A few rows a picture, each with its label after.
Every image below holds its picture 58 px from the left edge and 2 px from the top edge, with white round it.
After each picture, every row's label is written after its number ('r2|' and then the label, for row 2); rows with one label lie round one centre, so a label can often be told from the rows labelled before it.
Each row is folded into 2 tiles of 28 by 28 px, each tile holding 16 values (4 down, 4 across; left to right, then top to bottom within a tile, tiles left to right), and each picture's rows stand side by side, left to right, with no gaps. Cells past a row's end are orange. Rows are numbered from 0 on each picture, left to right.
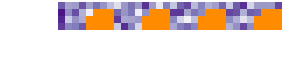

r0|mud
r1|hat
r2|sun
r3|sun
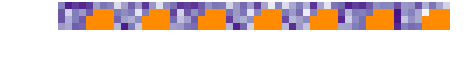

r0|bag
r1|hat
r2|bag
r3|hat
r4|hat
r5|bag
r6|mud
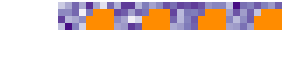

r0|hat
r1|sun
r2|bag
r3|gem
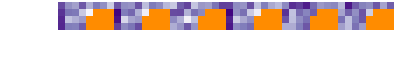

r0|mud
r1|mud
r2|sun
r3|mud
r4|bag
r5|gem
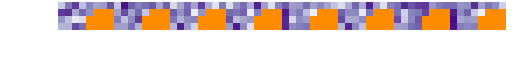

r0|sun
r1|gem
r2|hat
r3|hat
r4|mud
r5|hat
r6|bag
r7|mud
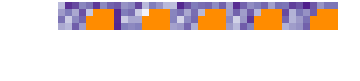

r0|gem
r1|mud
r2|gem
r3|gem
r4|bag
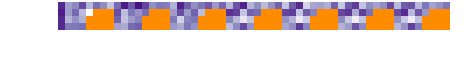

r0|mud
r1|bag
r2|gem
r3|sun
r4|sun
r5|sun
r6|sun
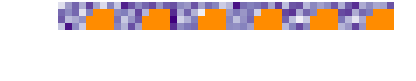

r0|hat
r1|gem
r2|mud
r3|gem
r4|sun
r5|sun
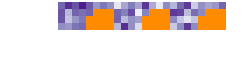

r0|bag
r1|hat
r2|sun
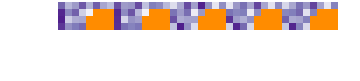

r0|mud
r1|mud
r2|hat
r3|hat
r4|hat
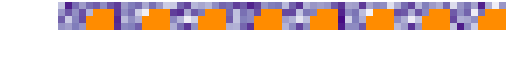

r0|gem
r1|mud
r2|sun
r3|bag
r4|sun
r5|mud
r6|sun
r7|hat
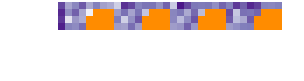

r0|mud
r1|gem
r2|gem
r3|bag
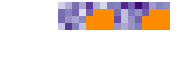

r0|hat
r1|bag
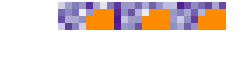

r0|hat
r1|mud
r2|gem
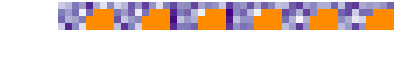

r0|hat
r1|hat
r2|mud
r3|mud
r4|sun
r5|sun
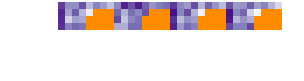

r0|mud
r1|bag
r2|mud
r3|mud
